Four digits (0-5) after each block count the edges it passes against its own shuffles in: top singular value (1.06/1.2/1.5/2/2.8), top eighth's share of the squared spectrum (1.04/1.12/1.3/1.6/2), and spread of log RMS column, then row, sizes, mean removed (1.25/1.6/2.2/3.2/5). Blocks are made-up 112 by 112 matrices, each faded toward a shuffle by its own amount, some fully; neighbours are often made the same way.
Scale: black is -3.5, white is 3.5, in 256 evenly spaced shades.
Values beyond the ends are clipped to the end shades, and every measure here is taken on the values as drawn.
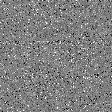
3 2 0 1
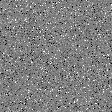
0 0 0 0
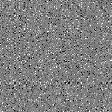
4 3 2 1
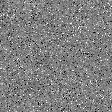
2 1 0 0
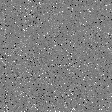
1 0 0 0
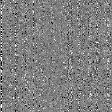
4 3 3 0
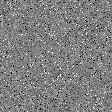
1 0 0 0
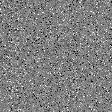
2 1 1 0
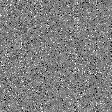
2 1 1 0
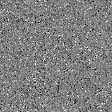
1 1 1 0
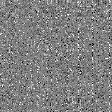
3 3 3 0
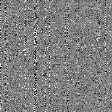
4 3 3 0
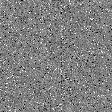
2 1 1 0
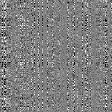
4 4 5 2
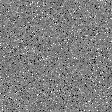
0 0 0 0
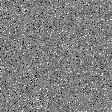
1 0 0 0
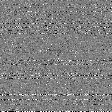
3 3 0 4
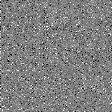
3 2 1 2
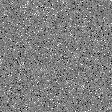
1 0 0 0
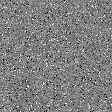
1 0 0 0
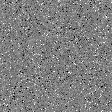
0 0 0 0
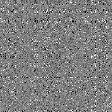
4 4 3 3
